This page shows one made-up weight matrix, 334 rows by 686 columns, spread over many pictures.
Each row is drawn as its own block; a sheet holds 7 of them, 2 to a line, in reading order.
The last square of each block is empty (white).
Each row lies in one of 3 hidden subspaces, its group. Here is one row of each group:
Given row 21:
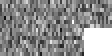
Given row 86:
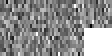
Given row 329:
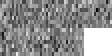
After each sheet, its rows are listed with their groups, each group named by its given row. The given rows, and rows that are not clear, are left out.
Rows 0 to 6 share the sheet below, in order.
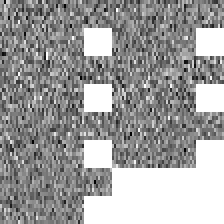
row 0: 329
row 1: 21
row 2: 86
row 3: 86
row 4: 86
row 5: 329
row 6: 86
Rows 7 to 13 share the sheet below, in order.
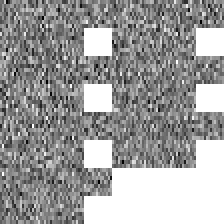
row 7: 329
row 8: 86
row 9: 329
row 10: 329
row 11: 329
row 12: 329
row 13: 21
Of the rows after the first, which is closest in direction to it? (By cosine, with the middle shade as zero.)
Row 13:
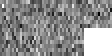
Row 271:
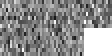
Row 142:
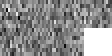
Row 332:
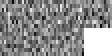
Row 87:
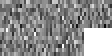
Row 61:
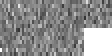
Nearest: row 87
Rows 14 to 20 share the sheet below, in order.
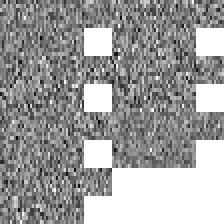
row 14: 21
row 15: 329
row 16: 86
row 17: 21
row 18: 86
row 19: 329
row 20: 21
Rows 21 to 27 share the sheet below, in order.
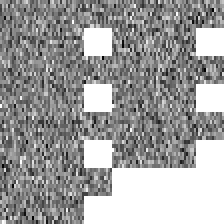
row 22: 86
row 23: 86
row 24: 86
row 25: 329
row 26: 86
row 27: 329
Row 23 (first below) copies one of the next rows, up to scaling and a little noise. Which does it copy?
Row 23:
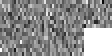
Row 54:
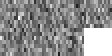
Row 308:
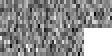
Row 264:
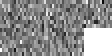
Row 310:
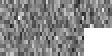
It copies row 264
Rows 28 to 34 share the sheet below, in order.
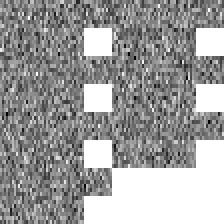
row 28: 86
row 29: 329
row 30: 21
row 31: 21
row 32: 21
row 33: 329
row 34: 86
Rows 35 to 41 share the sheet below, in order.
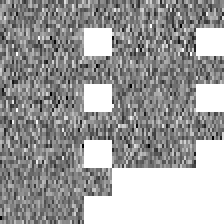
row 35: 329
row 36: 86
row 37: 329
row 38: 86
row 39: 21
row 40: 21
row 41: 86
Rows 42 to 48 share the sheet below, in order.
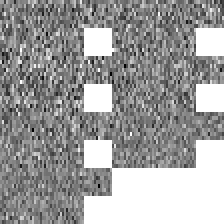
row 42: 329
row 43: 86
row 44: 21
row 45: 21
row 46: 21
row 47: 329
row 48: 329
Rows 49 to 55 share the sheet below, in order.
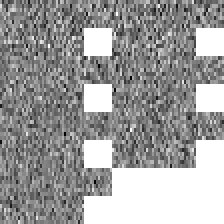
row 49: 21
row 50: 329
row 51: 86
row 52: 329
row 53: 21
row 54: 86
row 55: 86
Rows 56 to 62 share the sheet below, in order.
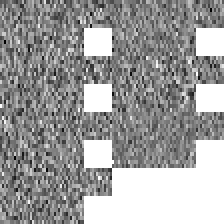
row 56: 86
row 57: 86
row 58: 86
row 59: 86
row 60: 21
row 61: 86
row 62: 86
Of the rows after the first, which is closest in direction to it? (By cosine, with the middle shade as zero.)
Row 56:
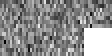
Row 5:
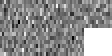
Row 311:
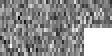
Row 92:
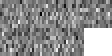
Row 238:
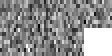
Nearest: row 311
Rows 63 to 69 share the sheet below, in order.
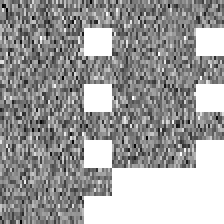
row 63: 21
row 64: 329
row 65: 21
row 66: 86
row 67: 21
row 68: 21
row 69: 21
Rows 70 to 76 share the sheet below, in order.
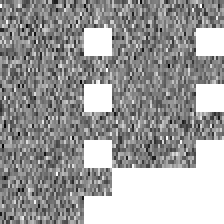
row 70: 21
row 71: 21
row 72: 21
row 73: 21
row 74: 329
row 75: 21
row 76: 329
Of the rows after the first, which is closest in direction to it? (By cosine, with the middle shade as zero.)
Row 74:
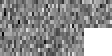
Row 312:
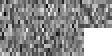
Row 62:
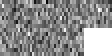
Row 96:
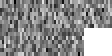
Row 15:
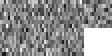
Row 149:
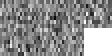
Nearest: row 312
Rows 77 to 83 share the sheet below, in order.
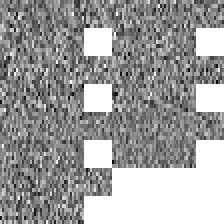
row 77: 86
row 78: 329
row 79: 329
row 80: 329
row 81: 329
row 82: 86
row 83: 86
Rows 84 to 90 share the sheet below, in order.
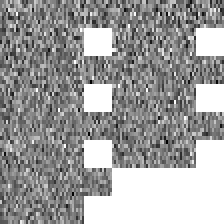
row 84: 86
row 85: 86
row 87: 21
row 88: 86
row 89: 21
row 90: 21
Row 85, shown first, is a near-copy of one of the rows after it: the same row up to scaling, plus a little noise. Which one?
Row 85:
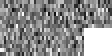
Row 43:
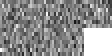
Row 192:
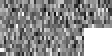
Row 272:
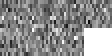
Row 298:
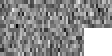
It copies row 192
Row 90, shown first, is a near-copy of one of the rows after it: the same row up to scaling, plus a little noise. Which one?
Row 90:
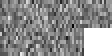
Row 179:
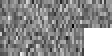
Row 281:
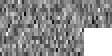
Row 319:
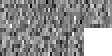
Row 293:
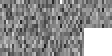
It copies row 179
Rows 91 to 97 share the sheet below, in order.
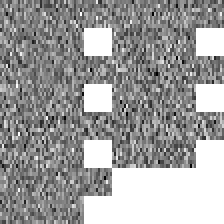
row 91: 21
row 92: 329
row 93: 86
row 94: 21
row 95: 329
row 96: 86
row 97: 329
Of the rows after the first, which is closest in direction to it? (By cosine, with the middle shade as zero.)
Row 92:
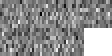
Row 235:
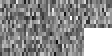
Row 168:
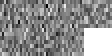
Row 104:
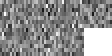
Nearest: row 104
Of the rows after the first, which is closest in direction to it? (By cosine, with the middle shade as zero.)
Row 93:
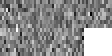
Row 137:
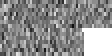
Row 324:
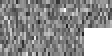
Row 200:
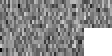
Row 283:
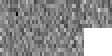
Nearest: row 200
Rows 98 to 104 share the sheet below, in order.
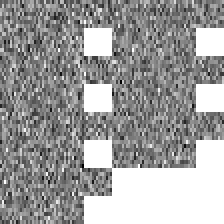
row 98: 86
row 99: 329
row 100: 86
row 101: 21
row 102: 21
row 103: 21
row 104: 329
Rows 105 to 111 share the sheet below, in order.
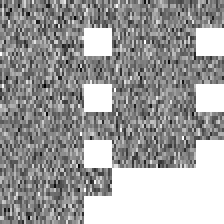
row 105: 21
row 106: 21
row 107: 21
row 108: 329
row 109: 86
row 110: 329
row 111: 86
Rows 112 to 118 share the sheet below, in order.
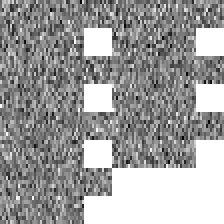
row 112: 21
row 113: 329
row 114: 86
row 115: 21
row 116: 21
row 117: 329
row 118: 86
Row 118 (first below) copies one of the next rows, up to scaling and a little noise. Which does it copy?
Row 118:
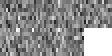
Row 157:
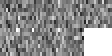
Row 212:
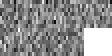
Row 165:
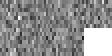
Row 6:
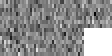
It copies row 157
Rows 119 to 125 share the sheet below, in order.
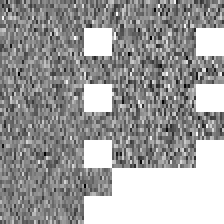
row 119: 86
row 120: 329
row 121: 86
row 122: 86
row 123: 329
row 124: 86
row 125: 86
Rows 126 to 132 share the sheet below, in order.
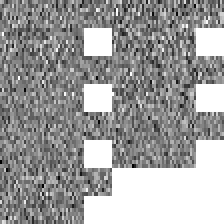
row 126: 329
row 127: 21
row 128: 329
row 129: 86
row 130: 86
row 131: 21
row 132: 329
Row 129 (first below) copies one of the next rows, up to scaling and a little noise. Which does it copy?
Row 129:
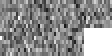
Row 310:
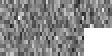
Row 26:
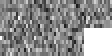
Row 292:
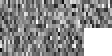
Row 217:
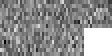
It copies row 26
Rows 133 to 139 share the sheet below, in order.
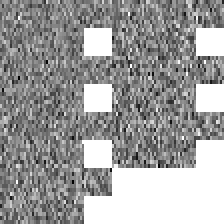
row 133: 86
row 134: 86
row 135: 329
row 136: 21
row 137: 329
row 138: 329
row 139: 86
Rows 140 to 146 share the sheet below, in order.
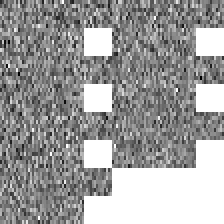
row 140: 86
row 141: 329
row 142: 86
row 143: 86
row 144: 21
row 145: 329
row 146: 21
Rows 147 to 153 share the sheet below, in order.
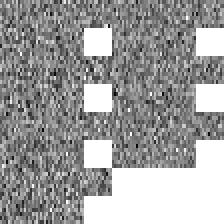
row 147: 21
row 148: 21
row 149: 86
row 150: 329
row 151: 329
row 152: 329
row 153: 21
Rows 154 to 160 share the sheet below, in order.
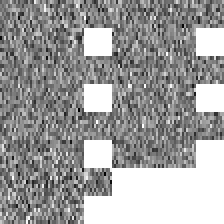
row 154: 86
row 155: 329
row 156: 86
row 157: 86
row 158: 329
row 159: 21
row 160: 21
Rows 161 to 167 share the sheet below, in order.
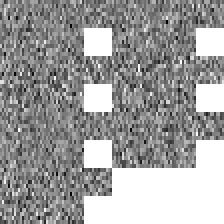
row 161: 329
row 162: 86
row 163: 86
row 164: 21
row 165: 86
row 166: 86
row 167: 329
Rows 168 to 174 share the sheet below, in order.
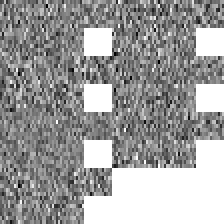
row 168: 329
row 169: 329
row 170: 86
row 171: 329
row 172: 21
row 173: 329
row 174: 86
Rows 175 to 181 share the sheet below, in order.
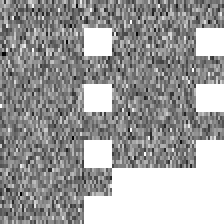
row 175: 329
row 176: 329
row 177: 86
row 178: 21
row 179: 21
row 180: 21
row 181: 21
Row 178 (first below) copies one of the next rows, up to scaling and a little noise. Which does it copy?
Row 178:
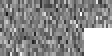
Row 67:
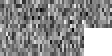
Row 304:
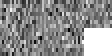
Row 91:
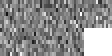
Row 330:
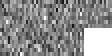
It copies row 91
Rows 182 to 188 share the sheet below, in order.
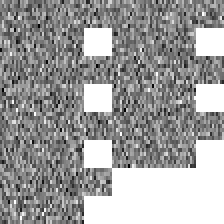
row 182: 86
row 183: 86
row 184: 329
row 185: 21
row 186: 86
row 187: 21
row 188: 329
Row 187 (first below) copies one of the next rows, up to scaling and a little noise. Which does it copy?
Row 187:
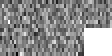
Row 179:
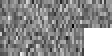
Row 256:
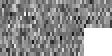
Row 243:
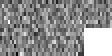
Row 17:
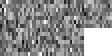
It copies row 243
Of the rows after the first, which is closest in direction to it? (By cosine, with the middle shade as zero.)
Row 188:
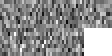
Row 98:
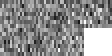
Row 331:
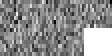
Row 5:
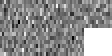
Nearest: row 98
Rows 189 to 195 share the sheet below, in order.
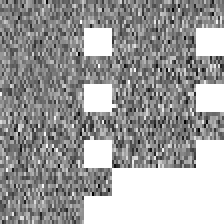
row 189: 86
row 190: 21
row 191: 86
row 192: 86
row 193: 86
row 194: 329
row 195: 329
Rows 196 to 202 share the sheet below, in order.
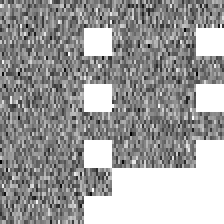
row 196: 21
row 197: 21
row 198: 86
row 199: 86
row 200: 86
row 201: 329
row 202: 86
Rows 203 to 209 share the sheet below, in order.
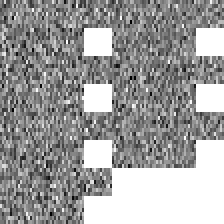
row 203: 329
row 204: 329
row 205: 21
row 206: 329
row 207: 329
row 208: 329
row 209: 86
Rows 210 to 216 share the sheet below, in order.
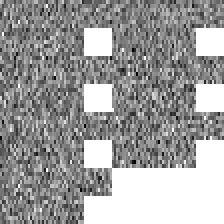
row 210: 329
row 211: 329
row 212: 86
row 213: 21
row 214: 21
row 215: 329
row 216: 86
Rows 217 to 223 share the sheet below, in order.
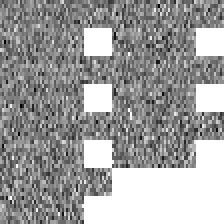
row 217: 86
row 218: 329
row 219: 329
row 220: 329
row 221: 329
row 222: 86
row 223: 21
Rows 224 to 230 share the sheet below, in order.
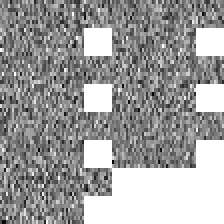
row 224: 86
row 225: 86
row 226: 86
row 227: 21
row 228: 329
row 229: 86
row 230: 329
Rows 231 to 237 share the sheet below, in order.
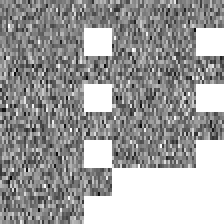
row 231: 21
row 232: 329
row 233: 329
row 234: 86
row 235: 21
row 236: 21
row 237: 21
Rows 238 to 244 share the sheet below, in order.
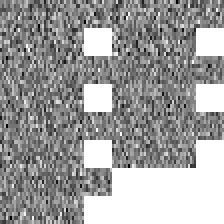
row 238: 86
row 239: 329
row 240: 21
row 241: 329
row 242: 21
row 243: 21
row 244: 329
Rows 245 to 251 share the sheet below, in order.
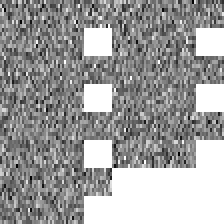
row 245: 21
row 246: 21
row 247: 329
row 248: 329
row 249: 329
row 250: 329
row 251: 21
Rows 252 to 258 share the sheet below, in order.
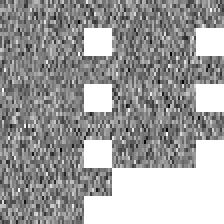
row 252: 86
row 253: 86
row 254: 329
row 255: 329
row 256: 21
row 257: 86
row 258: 329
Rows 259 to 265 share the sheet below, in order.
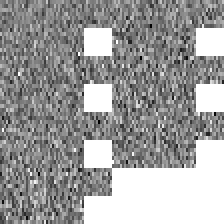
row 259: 86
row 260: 86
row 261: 86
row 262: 21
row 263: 86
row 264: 86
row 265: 21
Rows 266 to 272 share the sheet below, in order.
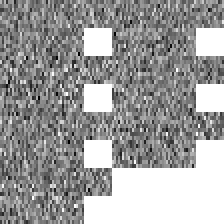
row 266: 86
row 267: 329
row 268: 21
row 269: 21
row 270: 21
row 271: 86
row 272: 86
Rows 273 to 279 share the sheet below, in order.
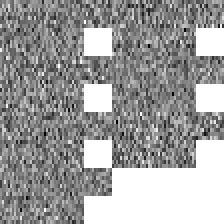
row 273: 86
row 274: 21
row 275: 329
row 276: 21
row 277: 21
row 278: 21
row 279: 329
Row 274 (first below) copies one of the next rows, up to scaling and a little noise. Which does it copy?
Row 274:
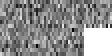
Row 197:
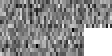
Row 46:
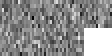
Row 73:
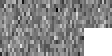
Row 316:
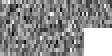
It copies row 197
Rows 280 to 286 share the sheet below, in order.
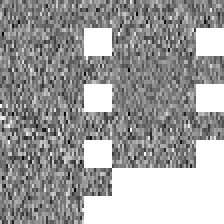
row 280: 329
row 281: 21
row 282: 86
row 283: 86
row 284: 21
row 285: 21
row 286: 21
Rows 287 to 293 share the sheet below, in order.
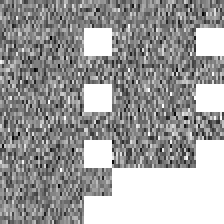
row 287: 329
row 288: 86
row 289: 21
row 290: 21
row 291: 329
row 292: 86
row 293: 21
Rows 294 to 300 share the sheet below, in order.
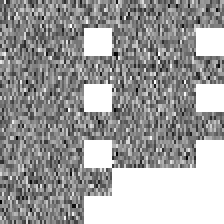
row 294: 329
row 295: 329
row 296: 21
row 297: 329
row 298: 86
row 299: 86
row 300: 21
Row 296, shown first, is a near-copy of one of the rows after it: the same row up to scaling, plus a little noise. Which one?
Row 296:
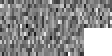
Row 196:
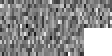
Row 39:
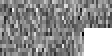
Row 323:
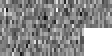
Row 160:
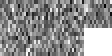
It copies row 196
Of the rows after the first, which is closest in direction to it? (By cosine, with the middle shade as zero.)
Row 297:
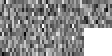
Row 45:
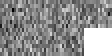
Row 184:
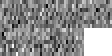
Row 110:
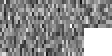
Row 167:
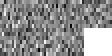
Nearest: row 167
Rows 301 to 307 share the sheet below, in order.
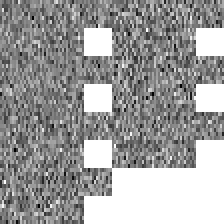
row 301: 21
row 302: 21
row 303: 86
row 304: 21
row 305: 21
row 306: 329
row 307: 329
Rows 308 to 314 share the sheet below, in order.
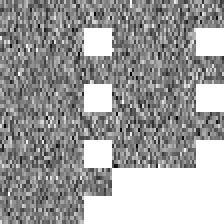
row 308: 86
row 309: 86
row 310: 86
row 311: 86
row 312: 329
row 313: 329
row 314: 21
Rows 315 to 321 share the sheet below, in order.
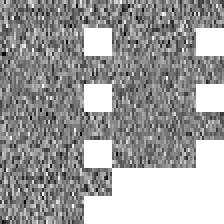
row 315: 329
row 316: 21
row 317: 21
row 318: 86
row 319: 21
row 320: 86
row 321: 329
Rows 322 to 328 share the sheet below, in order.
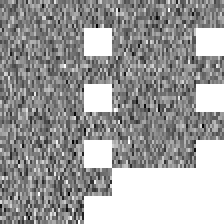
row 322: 21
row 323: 21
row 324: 21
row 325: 329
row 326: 86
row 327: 86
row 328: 86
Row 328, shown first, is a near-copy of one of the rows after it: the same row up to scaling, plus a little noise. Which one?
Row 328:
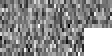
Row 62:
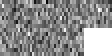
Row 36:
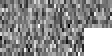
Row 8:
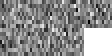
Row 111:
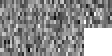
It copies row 36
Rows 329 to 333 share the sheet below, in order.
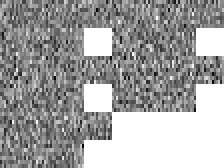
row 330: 21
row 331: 86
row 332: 21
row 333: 21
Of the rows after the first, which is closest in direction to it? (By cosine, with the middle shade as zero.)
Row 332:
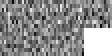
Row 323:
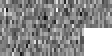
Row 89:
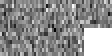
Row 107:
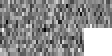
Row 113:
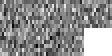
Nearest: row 323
